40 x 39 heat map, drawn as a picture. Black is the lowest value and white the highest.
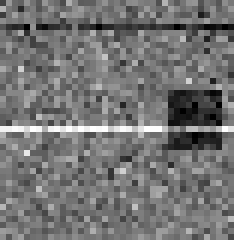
In the middle right lies a patch that is lower than the rest. The ninth with the lowest average is the middle right. The halves do not mirror each other. The distribution is heavy-tailed on both sides. Rows 5 and 22 stand out from the rest.
